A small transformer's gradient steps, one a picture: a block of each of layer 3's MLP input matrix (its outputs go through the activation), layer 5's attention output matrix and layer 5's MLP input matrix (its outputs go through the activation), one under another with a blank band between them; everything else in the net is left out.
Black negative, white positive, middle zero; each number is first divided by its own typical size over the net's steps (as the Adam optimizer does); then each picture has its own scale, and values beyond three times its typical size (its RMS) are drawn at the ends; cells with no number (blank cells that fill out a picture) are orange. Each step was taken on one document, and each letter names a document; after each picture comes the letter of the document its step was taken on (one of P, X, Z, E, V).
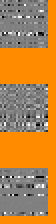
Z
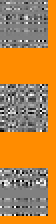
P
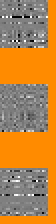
Z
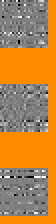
Z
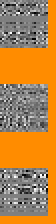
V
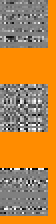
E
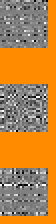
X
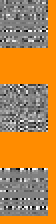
E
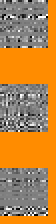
E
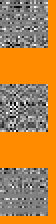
P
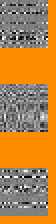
V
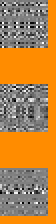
V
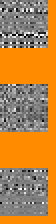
V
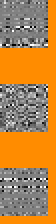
P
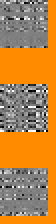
P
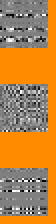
E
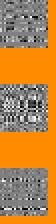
E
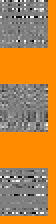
Z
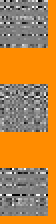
X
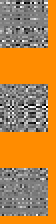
P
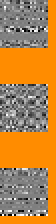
P
